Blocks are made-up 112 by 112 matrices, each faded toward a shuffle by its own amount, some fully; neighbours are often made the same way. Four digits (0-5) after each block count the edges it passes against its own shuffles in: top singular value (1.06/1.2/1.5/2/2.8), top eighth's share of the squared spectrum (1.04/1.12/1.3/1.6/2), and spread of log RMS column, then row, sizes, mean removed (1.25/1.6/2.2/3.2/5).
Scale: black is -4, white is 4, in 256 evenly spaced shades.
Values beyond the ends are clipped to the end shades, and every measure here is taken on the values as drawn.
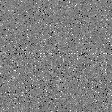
3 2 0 1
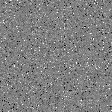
2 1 0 0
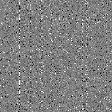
4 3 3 1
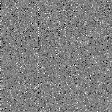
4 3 2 1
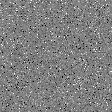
2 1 0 0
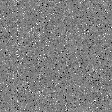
3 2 1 0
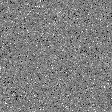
0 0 0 0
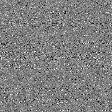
1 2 0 3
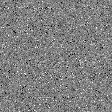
1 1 0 2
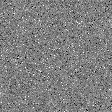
0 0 0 0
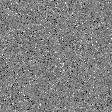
0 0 0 0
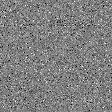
0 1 0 2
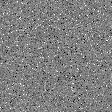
0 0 0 0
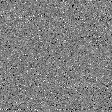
1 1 0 1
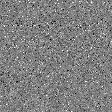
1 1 0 2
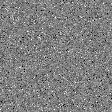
0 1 0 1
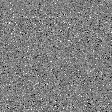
0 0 0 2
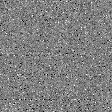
1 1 0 2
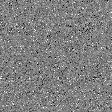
0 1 0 1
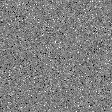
0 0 0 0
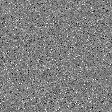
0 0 0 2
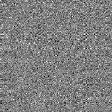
4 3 2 2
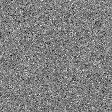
1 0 0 0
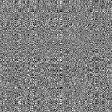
5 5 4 3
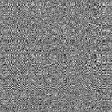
5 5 3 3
